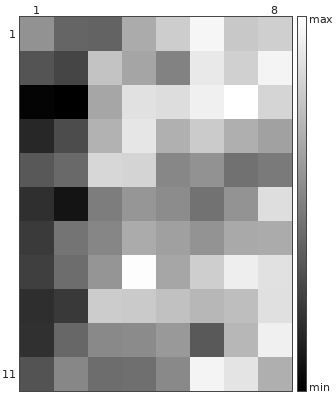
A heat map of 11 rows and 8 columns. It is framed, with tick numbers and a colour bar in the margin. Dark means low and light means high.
Overall the values sit about 60% of the way up the scale. The ninth with the highest average is the top right. The field climbs toward the right.
